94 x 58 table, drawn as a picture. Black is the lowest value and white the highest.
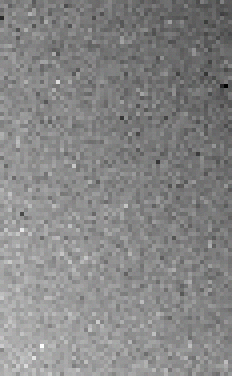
Mirror symmetry: none. Ninth with the highest average: bottom left. Slope: up to the bottom left. Histogram: bell-shaped. Grain: fine. Odd rows or columns: none. Stripes: none.
